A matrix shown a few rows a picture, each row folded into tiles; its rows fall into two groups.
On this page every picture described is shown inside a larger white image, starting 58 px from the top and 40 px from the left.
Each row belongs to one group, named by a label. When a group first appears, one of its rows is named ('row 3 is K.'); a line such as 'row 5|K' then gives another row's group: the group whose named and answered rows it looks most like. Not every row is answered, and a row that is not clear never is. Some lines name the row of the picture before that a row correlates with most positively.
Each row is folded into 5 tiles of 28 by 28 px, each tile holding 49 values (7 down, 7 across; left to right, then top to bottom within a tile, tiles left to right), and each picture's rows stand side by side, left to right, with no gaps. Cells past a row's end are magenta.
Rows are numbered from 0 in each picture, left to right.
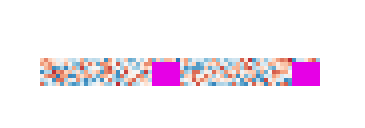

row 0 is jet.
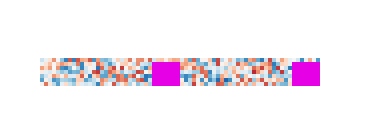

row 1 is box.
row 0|box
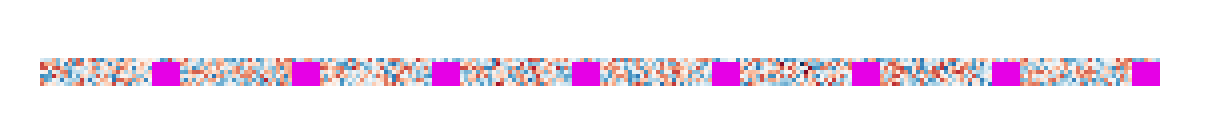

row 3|box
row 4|box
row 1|jet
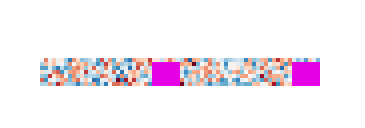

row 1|jet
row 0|jet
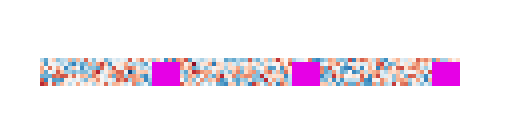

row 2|box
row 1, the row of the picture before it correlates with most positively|1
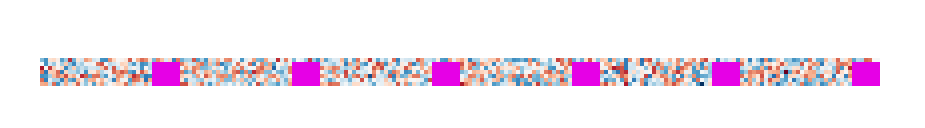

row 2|box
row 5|jet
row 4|box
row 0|box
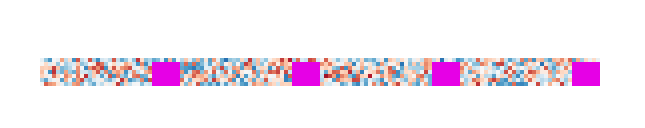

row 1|jet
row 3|jet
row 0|box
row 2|jet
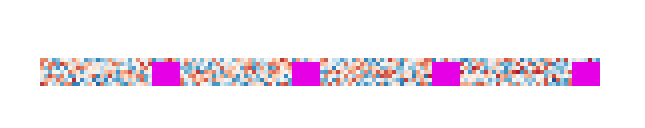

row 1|jet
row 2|jet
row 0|jet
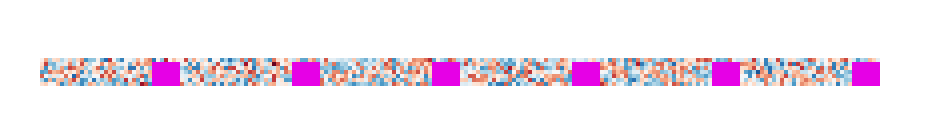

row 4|box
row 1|jet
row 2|jet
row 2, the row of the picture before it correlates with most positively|1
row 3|jet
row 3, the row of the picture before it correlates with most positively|1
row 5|box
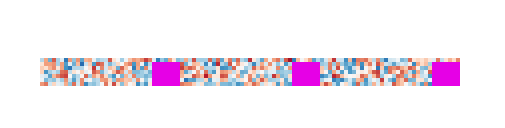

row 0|box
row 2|box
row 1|box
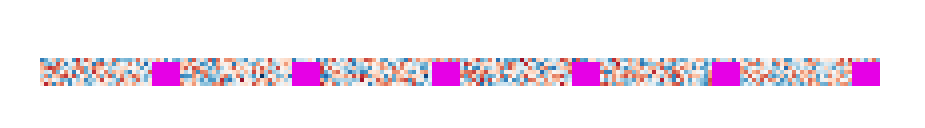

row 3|jet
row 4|box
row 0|box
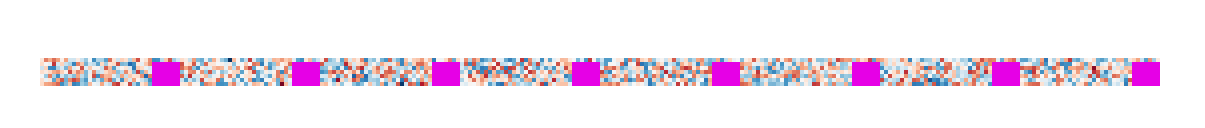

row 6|jet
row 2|jet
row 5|box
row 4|box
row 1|jet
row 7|box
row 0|jet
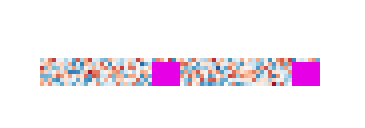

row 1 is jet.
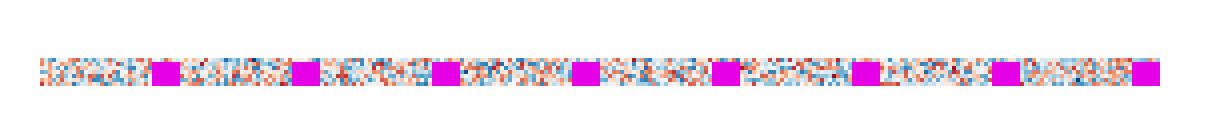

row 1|jet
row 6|box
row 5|box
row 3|box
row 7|jet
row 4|jet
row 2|box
